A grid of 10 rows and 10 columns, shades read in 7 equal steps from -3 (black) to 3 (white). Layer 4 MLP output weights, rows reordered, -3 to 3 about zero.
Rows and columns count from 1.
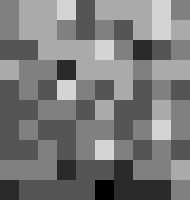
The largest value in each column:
1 1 1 2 1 2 1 1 2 1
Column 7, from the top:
1 -1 0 1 1 -1 -1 0 -2 -2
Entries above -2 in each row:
10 10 9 9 10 10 10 10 8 5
